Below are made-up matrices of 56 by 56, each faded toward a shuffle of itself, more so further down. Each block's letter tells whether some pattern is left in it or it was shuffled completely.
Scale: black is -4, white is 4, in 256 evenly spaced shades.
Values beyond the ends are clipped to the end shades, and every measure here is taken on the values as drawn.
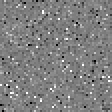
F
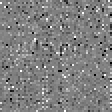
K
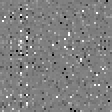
K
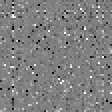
K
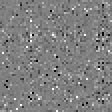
K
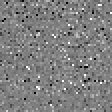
K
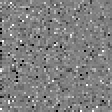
K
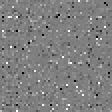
K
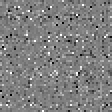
K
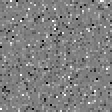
F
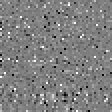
K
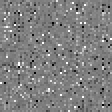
K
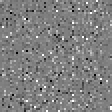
K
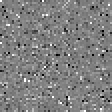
K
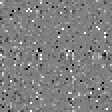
K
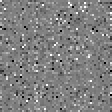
K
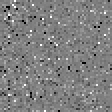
K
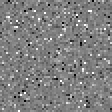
F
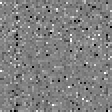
K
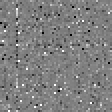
K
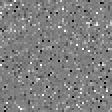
F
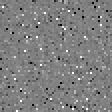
F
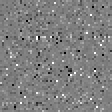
K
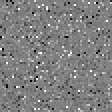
F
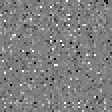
K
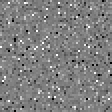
F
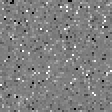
F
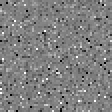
F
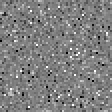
F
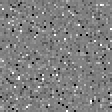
F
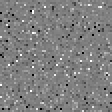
F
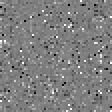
K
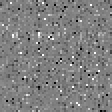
K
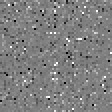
K
